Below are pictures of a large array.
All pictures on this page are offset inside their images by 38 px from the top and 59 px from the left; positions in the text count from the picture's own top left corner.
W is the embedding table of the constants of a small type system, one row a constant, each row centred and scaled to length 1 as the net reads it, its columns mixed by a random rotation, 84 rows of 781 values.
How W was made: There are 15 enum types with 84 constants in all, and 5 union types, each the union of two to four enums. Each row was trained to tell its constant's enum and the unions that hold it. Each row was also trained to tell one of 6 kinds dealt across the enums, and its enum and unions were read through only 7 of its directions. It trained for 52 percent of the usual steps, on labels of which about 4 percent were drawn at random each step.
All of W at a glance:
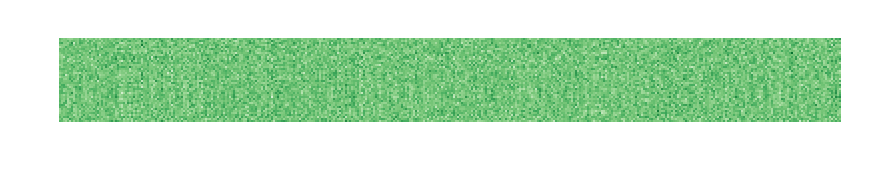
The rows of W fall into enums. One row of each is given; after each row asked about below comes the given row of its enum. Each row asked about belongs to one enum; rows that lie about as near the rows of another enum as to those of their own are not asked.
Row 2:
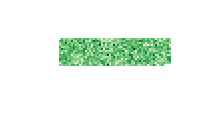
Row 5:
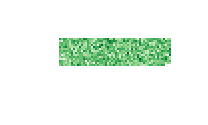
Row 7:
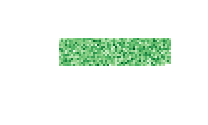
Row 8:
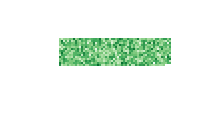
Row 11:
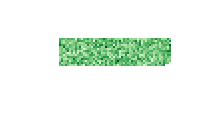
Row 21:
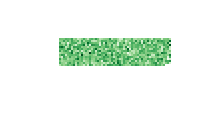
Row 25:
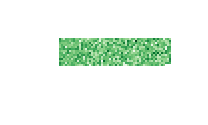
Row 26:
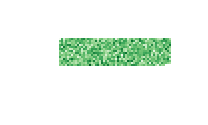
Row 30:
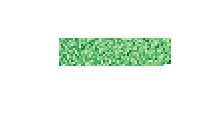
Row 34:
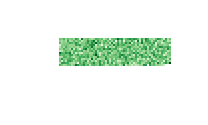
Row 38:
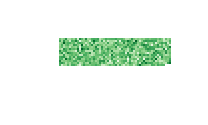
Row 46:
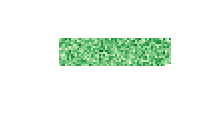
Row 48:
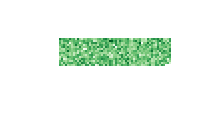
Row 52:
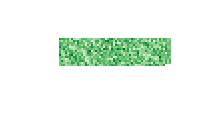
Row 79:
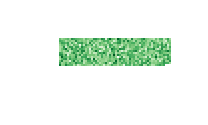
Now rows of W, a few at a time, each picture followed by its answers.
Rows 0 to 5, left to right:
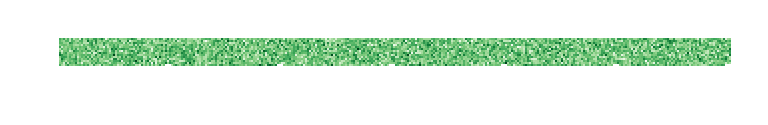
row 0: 79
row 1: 52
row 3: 30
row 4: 5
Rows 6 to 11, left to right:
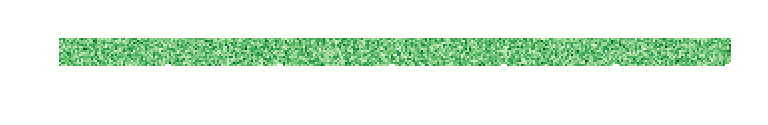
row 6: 38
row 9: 8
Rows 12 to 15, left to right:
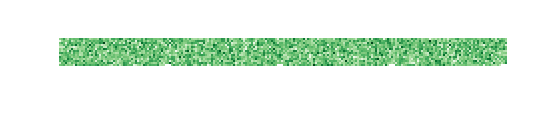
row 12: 8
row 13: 48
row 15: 34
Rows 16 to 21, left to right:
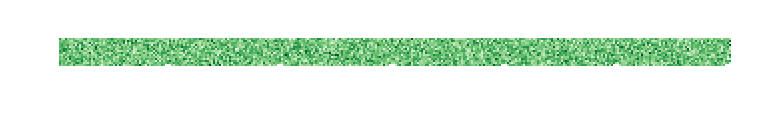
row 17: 26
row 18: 2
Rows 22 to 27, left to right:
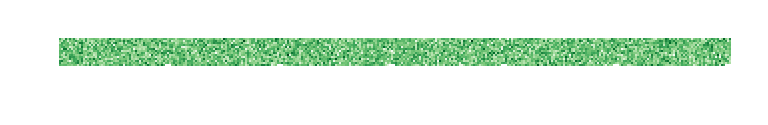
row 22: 52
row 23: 46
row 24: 34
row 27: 46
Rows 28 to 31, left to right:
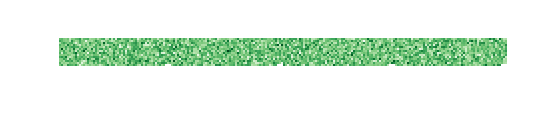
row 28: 79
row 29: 11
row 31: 52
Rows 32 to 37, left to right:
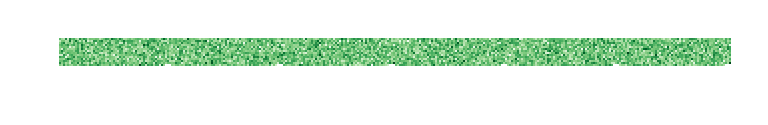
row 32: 46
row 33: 34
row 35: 26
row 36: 5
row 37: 38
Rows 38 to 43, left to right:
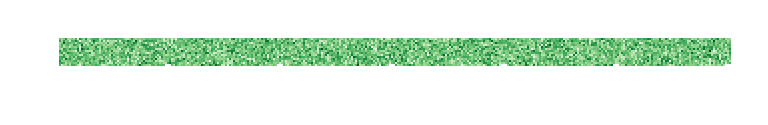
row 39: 8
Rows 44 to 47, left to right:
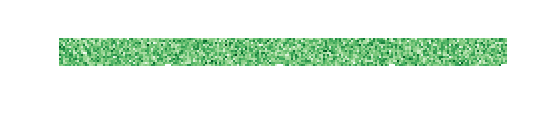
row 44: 21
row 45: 34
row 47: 11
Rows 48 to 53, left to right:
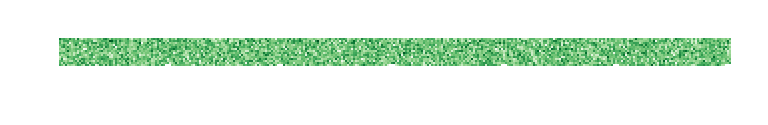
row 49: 25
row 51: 38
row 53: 34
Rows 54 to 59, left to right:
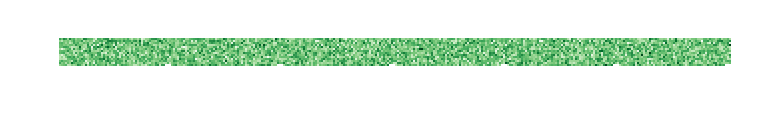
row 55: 46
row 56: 52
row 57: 38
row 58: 52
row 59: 21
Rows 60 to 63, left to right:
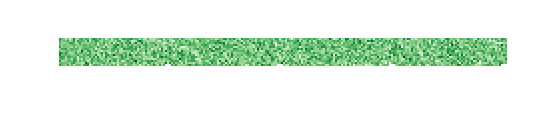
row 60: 2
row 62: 38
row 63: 11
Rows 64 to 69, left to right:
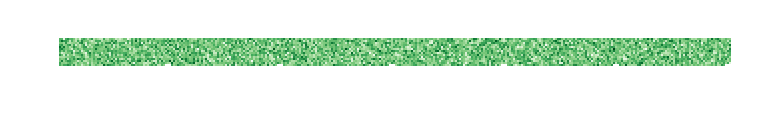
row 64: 21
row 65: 11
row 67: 46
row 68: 52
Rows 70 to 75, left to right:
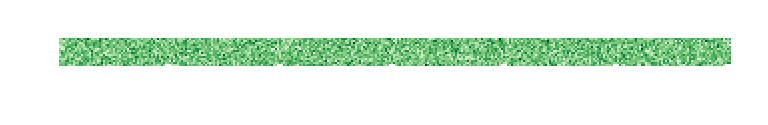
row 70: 8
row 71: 38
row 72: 8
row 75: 34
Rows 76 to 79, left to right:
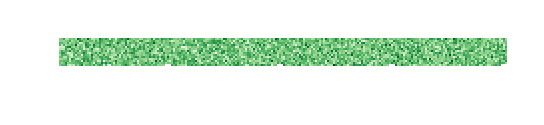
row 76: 8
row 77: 46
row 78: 30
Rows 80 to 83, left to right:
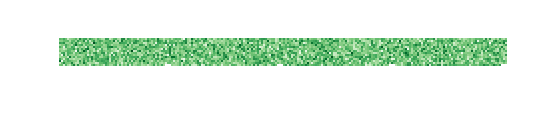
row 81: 2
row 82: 30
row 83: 5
